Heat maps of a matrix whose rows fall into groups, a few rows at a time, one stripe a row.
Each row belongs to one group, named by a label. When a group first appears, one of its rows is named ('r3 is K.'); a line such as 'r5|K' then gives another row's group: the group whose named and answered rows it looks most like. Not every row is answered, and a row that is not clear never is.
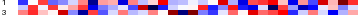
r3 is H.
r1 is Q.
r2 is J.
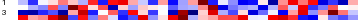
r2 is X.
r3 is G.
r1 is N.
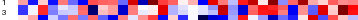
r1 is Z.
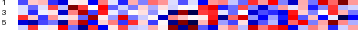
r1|Q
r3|G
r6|H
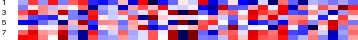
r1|J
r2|Q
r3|H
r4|Z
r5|G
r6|J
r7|H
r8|H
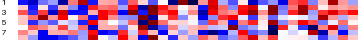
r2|Z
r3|Z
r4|J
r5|Z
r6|J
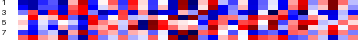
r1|G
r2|G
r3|J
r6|Z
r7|G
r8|H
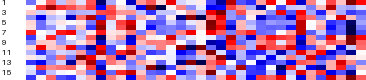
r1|Q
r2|J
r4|G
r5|N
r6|N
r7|N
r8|Q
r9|Q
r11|N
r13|G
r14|J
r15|N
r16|Q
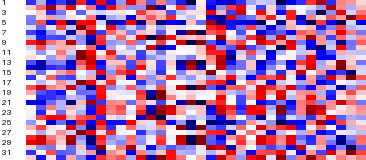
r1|N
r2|J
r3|J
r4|Q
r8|Z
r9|H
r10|J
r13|G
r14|G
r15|N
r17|X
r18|H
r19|Z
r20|Z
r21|G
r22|Z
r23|Z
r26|H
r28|H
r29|H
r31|Q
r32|Z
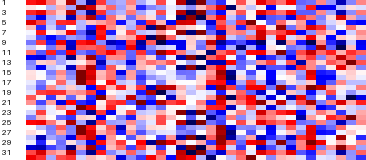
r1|H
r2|X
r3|H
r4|G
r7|H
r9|J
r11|Z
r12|G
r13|Q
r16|X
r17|X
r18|Z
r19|J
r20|N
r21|Z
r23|H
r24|Q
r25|H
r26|X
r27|X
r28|G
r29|Z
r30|G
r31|H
